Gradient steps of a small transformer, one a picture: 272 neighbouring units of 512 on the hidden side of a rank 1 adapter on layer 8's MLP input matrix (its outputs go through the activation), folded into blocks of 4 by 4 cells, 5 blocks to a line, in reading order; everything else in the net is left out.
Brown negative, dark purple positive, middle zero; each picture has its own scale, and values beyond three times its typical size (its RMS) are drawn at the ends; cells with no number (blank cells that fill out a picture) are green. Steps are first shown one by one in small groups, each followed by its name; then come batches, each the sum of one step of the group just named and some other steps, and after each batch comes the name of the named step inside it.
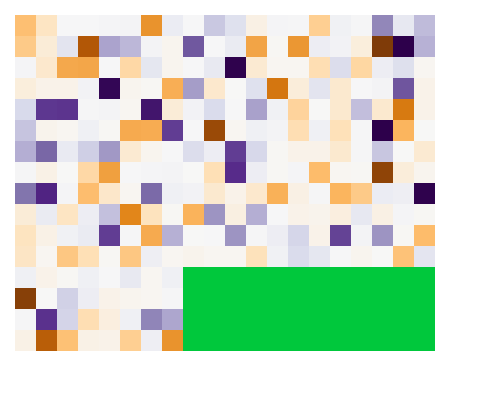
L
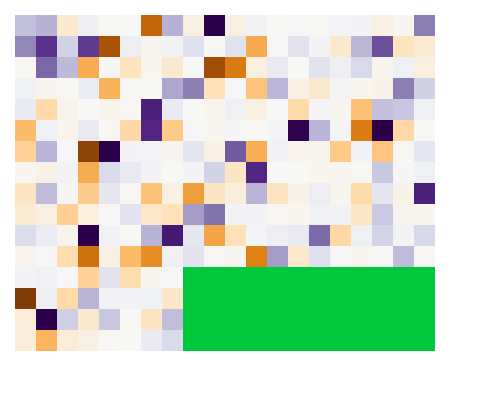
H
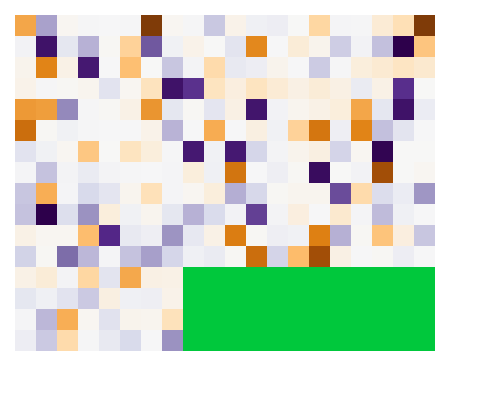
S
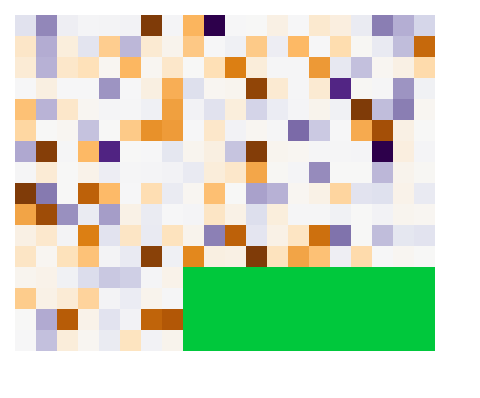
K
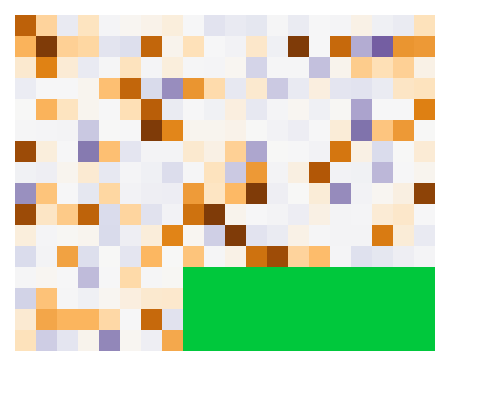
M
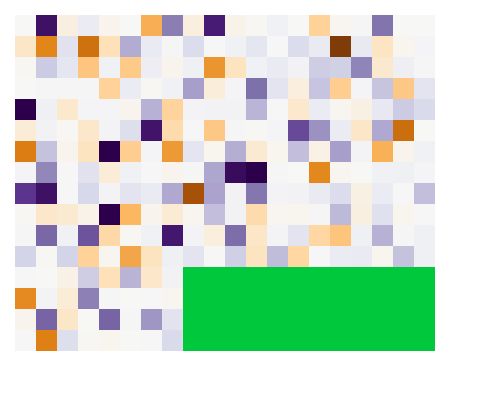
H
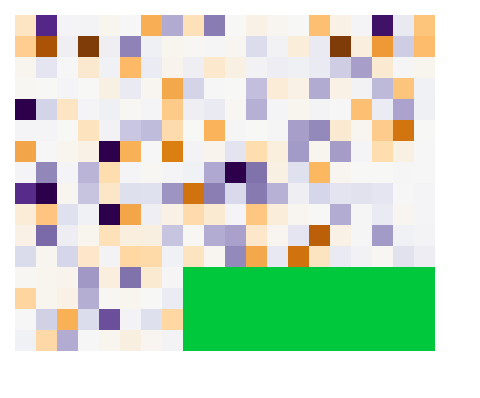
K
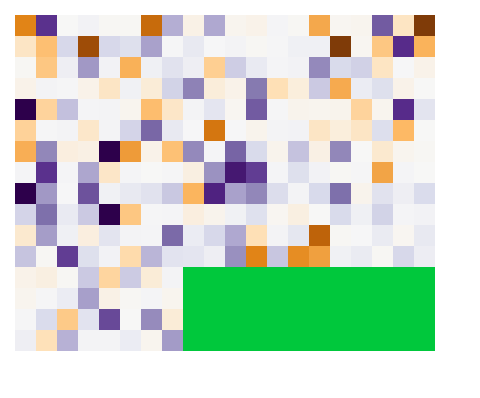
S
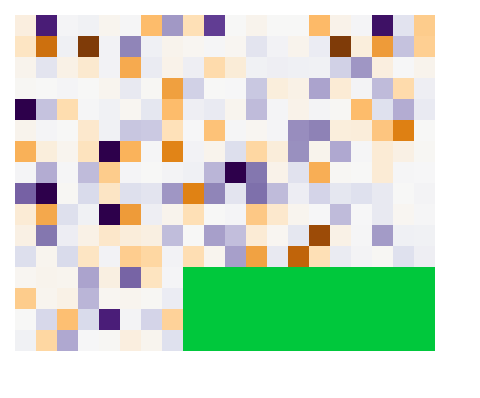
K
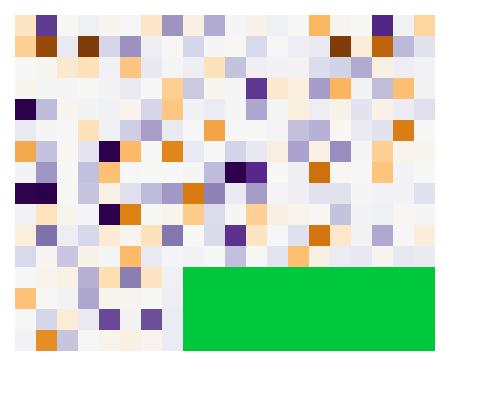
L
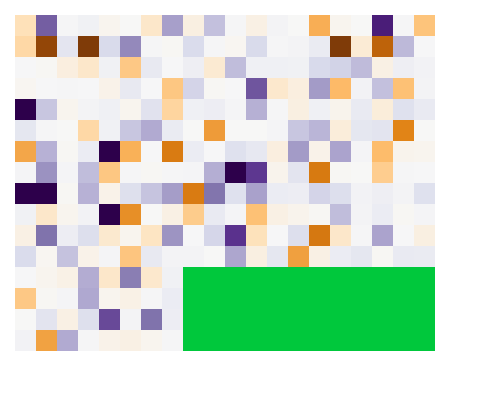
L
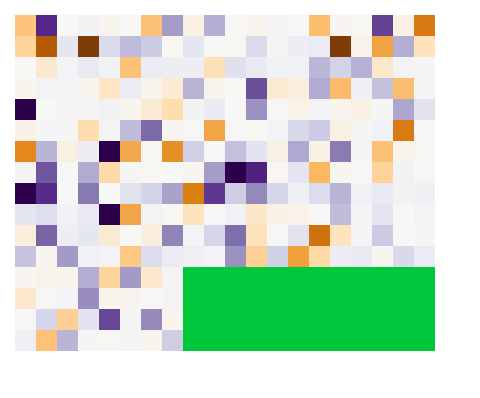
S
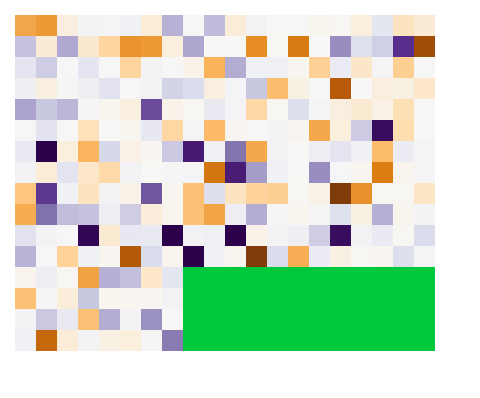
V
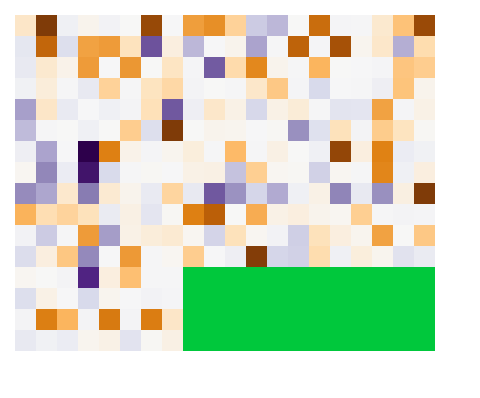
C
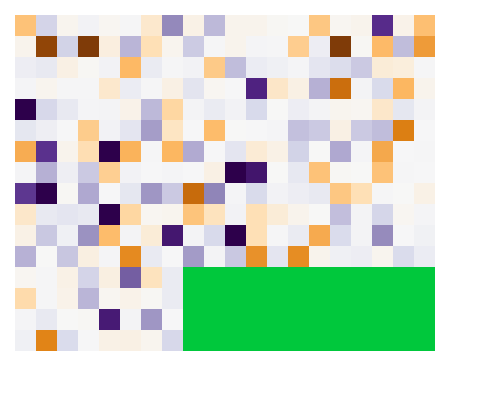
V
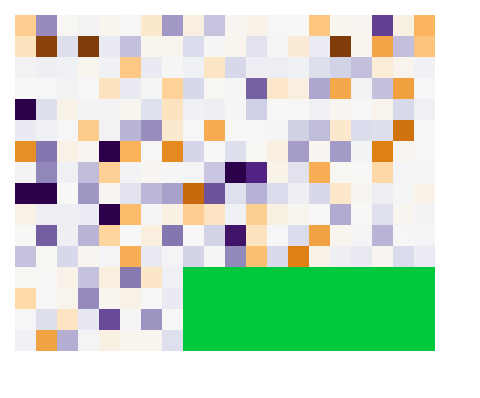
V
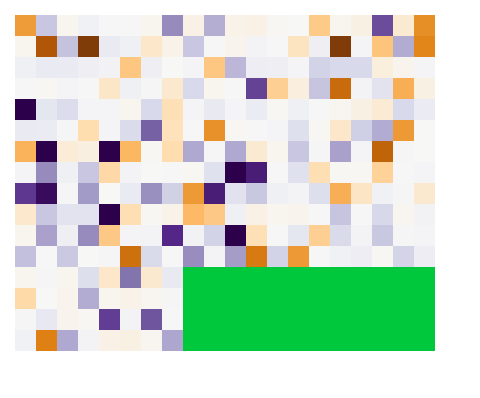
V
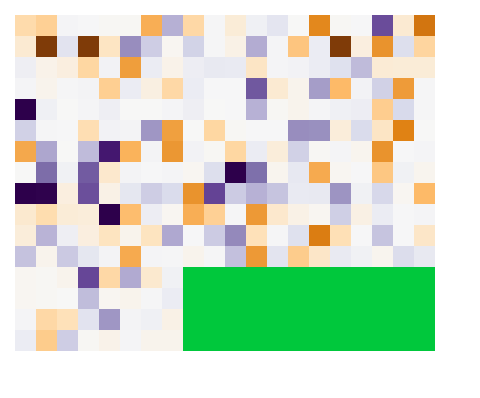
C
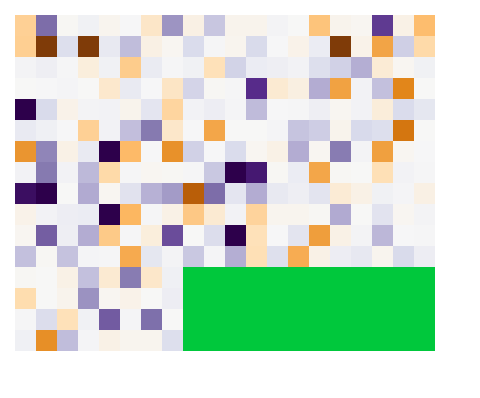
V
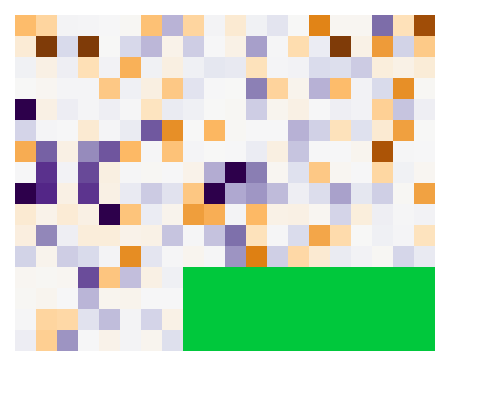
C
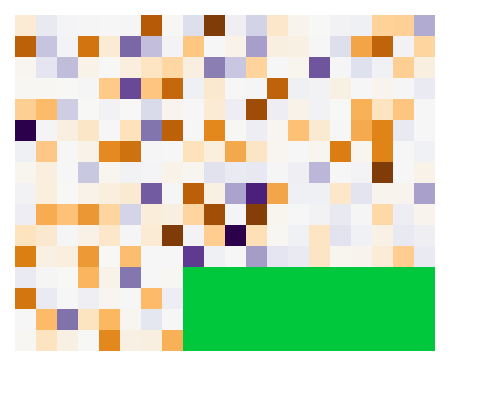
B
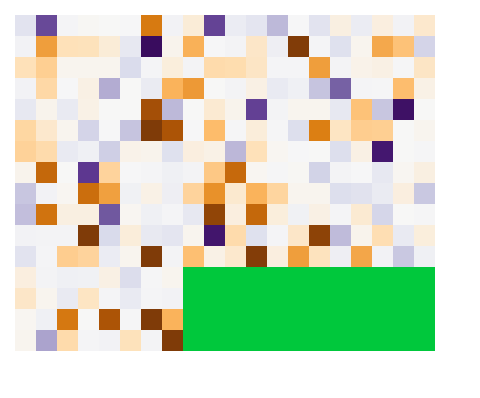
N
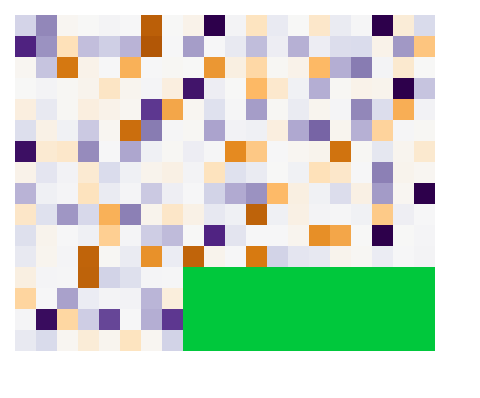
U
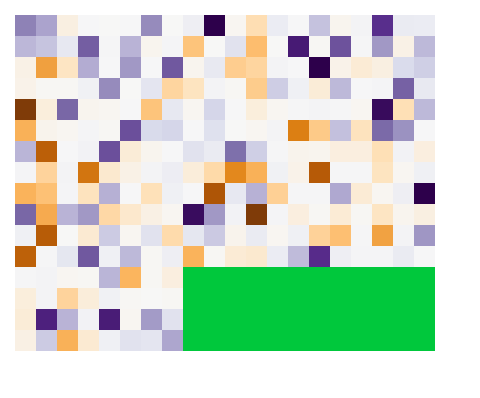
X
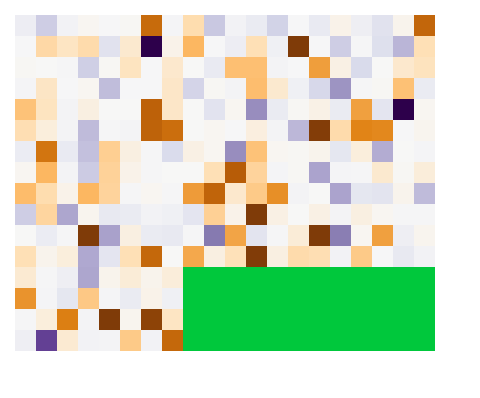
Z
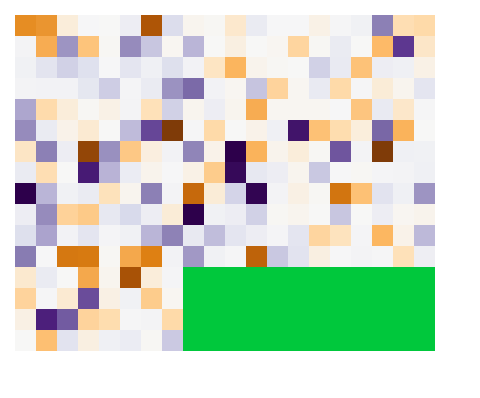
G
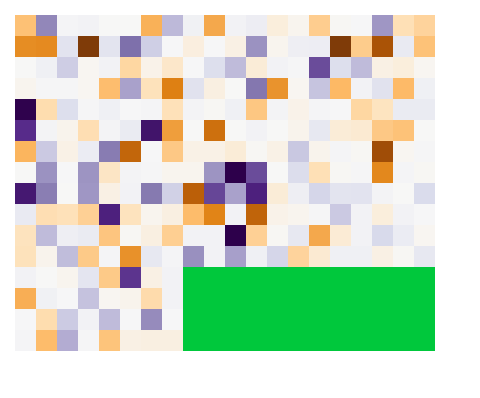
B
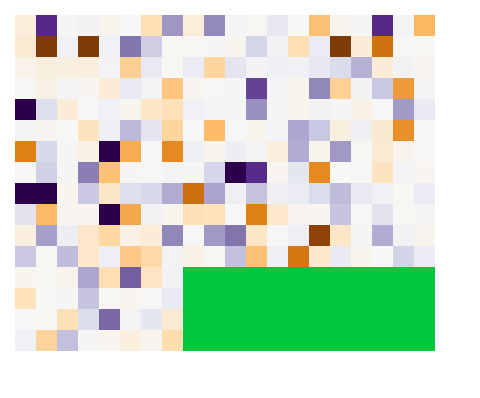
N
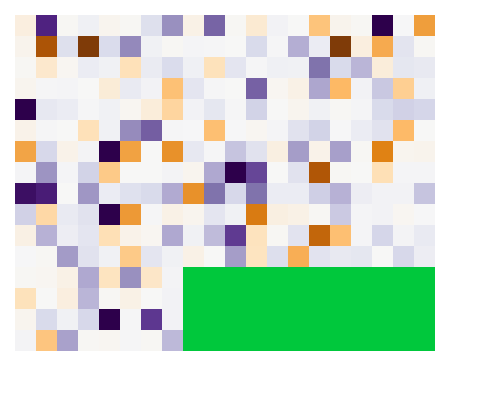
X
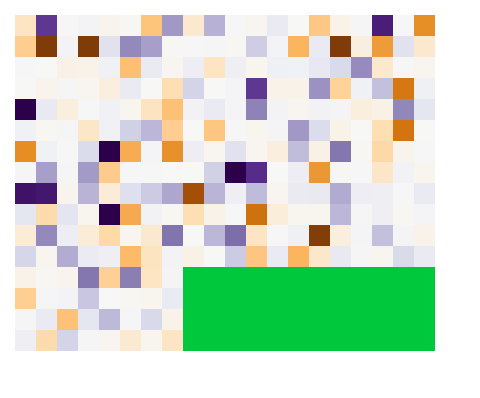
Z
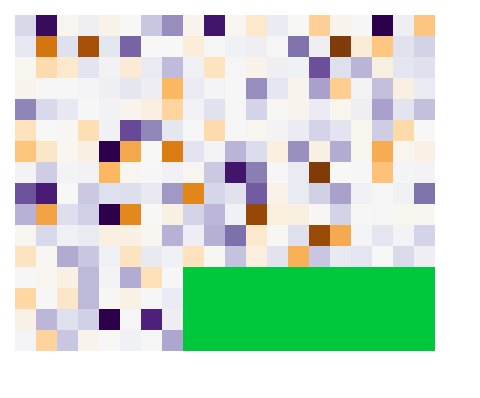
X
